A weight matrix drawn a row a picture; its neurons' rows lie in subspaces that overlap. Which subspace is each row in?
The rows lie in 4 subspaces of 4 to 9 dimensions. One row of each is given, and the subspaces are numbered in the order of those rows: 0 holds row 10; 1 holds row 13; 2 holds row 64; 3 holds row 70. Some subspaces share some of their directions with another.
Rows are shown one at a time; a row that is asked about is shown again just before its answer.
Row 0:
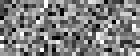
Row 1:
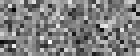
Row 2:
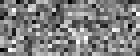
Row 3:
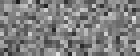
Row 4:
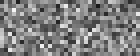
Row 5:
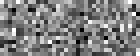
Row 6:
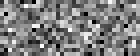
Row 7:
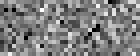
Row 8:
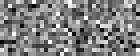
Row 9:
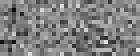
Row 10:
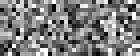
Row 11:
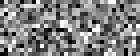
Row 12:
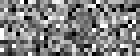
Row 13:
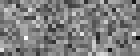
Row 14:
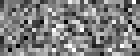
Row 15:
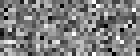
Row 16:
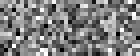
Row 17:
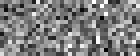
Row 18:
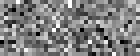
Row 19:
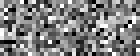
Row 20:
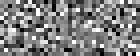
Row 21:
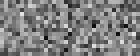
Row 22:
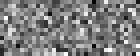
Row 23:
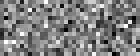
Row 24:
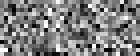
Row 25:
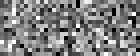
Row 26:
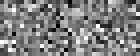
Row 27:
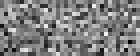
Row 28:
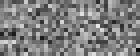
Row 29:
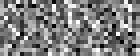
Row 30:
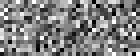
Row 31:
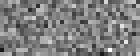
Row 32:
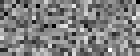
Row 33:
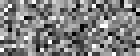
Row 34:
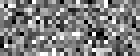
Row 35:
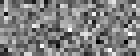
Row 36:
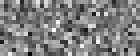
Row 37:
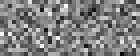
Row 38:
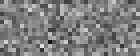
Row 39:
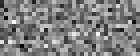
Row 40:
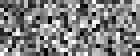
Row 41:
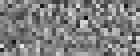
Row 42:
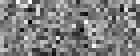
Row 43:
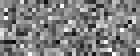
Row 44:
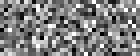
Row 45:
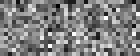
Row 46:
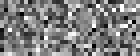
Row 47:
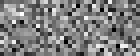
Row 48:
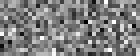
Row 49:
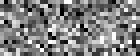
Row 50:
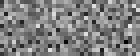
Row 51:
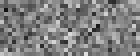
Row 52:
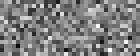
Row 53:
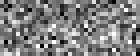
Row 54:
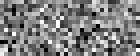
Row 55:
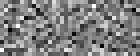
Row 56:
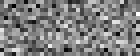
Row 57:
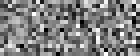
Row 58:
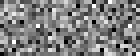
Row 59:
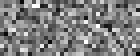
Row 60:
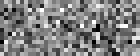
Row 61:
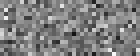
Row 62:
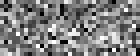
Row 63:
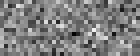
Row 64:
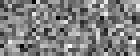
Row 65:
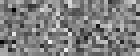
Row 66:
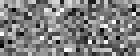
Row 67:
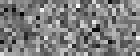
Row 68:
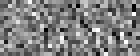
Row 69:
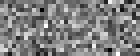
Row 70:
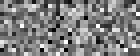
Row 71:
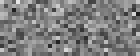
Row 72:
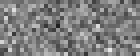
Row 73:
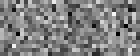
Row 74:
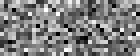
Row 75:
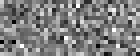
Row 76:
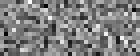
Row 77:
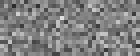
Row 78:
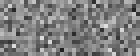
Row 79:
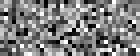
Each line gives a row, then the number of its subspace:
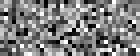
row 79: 3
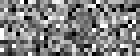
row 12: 0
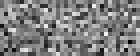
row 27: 2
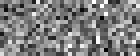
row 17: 2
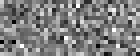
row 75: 2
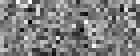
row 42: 1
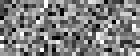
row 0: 1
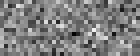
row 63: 1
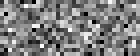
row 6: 2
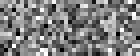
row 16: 0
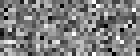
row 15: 3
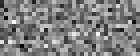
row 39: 2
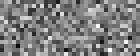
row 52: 1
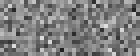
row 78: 0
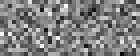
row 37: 1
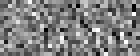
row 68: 2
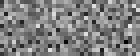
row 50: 2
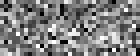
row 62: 3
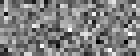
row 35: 2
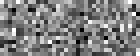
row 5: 1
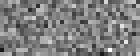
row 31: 1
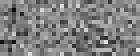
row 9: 3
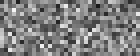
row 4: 1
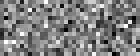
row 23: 3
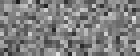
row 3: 2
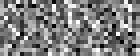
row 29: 0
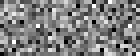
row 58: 2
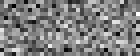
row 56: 1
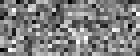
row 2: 1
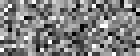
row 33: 1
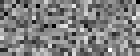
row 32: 1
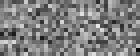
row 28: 1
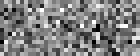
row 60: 3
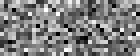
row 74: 1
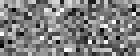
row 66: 1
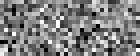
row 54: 1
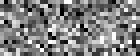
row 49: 3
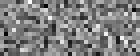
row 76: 2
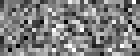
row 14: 1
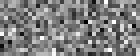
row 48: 1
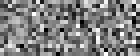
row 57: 2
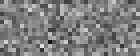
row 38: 3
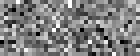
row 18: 2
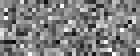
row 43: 3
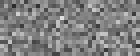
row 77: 1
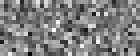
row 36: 2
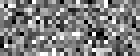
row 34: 1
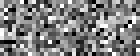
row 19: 3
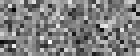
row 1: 0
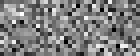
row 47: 2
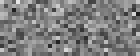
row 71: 1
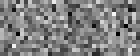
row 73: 0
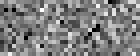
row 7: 0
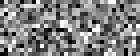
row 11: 2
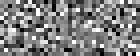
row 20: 1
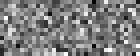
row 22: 1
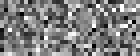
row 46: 0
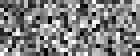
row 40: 0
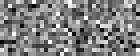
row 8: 0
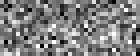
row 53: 3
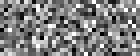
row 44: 1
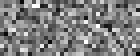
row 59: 2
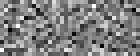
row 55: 1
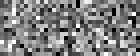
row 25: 2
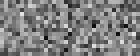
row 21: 0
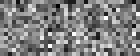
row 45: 1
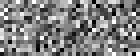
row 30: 2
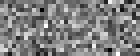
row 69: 0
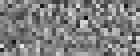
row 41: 2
